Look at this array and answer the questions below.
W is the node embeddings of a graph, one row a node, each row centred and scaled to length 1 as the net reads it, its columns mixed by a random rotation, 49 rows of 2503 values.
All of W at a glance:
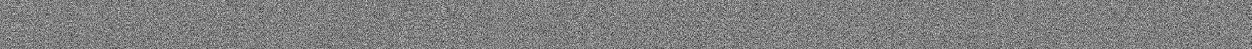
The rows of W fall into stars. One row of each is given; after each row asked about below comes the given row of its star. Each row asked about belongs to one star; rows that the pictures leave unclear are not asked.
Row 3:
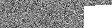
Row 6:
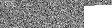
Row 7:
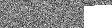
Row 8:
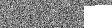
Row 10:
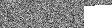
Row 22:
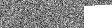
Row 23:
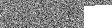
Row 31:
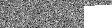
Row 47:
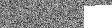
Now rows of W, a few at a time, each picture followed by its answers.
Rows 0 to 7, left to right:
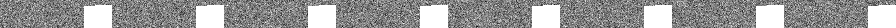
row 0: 10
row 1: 23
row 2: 31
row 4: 10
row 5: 23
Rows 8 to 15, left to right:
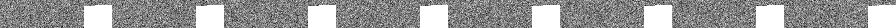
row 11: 7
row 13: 8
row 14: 3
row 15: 22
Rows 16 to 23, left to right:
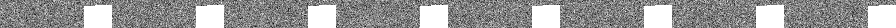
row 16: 31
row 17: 7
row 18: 3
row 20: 6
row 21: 31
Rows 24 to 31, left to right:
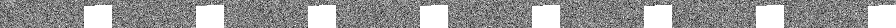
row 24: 10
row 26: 8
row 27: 8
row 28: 23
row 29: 10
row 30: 6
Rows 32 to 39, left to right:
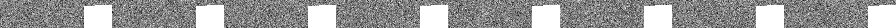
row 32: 22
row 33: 8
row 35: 47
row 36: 3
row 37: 10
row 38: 8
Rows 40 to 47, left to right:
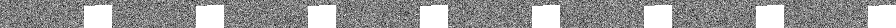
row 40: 47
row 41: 47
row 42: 31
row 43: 3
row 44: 23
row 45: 6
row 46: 31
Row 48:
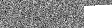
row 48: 22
